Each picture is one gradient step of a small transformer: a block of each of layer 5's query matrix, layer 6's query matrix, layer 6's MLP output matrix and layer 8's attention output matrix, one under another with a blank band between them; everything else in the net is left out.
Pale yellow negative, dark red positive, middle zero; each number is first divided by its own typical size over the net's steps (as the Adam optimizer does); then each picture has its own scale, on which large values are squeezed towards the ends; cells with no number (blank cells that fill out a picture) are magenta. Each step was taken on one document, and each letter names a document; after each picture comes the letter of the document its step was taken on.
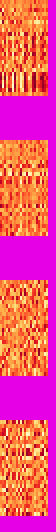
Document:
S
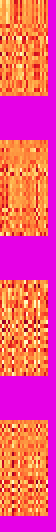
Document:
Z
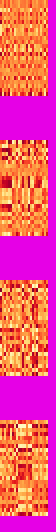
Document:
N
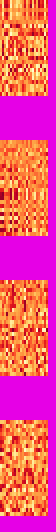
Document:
S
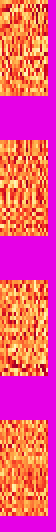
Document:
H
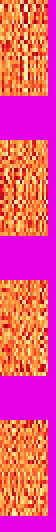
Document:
H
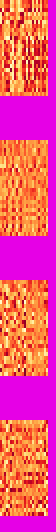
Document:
S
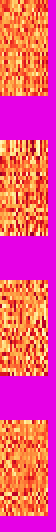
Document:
H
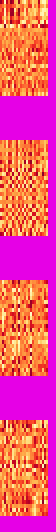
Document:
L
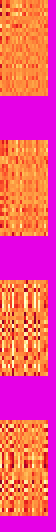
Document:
Z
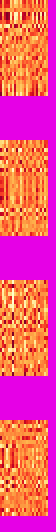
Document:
Z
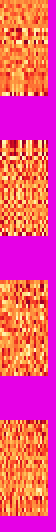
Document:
H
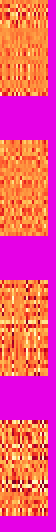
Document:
Z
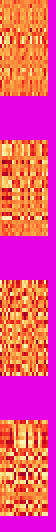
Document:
N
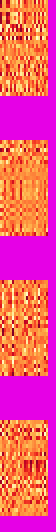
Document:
Z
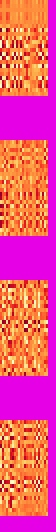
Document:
Z
